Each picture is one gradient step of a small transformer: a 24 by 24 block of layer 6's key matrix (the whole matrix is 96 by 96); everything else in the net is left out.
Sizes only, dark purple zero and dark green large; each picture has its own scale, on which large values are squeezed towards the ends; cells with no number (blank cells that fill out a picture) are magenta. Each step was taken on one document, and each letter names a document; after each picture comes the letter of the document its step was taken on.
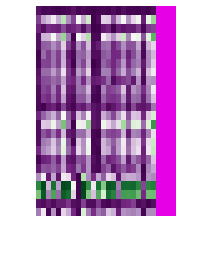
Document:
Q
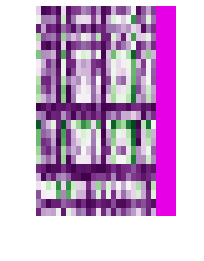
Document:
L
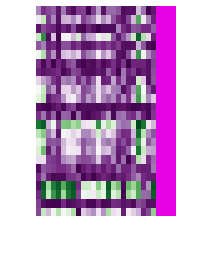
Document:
L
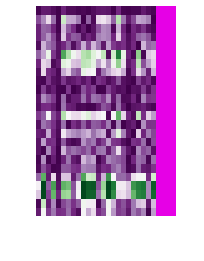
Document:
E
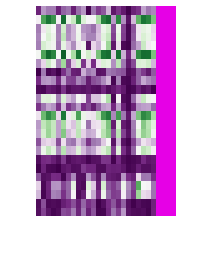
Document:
E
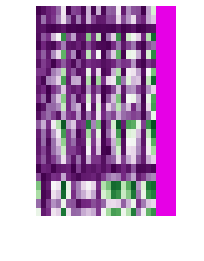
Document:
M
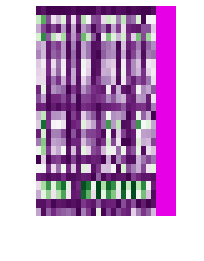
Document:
Q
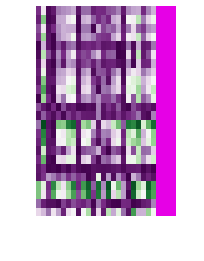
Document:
L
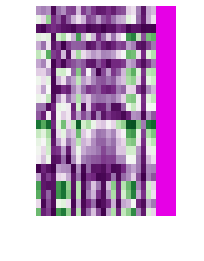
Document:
M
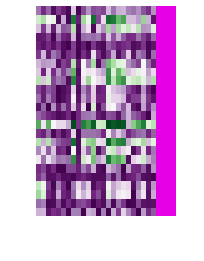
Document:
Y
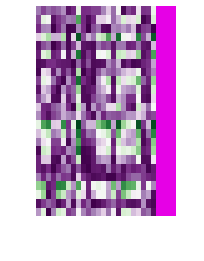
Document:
M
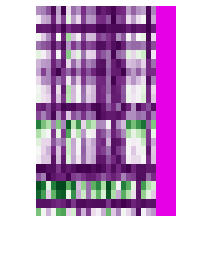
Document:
L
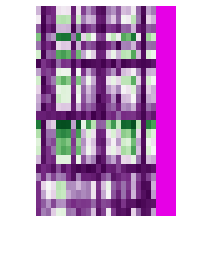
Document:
M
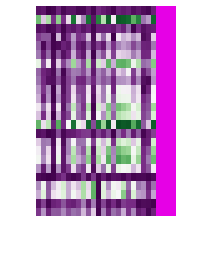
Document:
Y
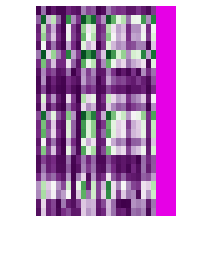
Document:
E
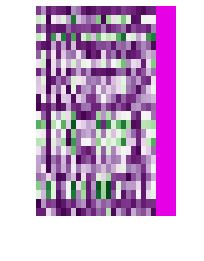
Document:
Q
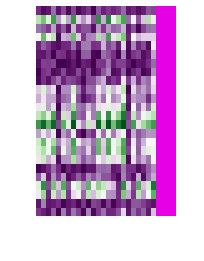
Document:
Q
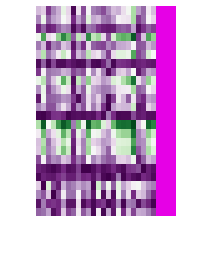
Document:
M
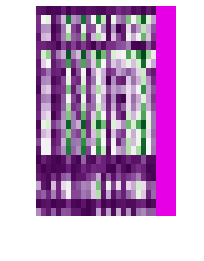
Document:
E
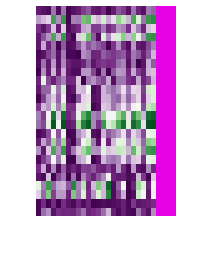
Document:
Q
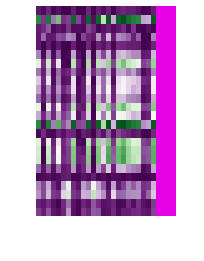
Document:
Y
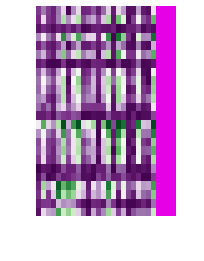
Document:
L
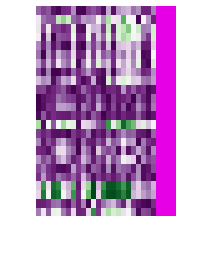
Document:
Y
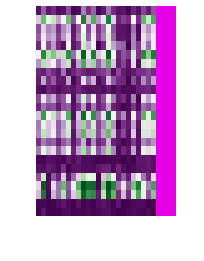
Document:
E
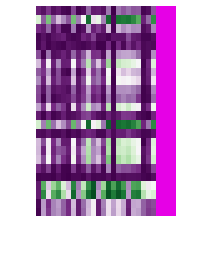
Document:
Y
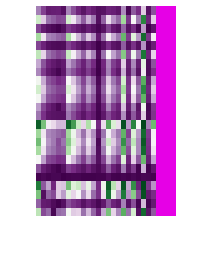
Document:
L
